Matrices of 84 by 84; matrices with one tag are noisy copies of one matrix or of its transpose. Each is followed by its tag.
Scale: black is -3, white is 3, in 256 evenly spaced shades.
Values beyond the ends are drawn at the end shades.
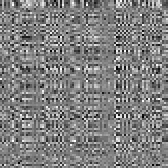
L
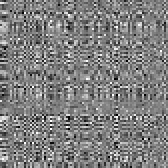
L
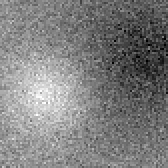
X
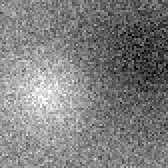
X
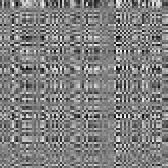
L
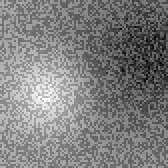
X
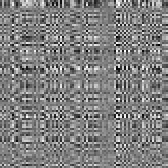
L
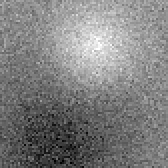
X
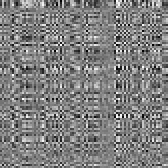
L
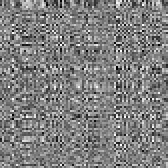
L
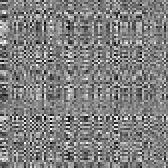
L
